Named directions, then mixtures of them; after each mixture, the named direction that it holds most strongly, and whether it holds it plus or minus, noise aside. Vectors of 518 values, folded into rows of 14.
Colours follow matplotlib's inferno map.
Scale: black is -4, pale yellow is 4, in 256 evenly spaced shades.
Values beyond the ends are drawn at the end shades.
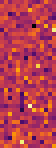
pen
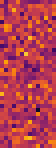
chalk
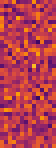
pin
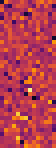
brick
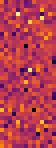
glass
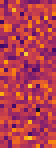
chalk, plus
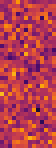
chalk, plus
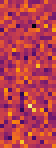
pen, plus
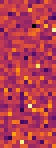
pen, plus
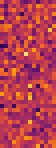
chalk, plus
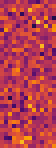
pen, plus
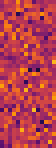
glass, minus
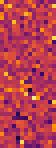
brick, minus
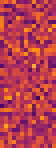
pin, plus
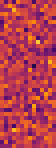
pin, minus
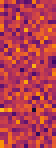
pin, plus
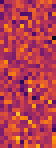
brick, plus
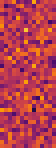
pin, plus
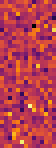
pen, plus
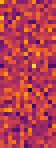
pin, plus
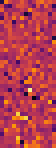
brick, plus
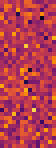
glass, minus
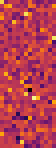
brick, minus
